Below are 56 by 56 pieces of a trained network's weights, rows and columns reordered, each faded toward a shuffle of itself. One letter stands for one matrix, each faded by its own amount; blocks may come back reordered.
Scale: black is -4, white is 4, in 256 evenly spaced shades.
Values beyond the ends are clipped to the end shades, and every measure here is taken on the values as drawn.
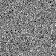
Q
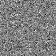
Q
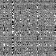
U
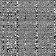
U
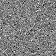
Q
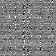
U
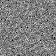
Q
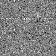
Q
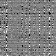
U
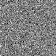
Q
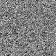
Q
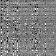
U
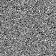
Q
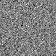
Q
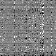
U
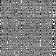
U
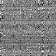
U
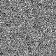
Q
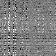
U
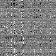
U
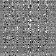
U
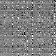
U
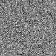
Q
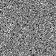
Q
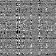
U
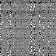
U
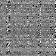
U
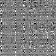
U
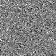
Q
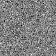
Q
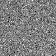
Q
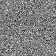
Q
